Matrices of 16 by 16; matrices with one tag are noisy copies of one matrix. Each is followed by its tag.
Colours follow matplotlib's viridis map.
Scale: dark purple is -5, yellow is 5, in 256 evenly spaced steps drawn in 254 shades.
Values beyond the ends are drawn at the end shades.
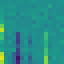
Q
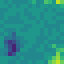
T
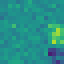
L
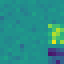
L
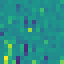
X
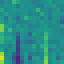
Q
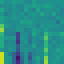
Q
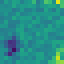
T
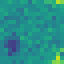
T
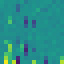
X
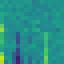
Q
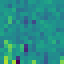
X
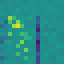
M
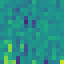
X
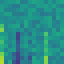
Q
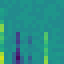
Q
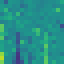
Q
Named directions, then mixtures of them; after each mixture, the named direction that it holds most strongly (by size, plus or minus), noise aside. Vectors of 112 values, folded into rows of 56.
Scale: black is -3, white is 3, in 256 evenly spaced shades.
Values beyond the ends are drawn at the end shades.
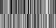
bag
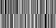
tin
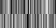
bag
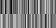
tin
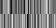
bag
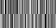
tin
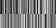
tin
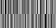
tin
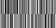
tin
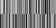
tin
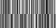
bag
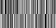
tin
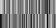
bag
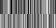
bag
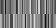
tin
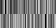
tin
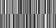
tin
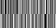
tin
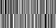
tin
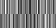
tin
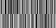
tin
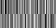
tin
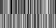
bag
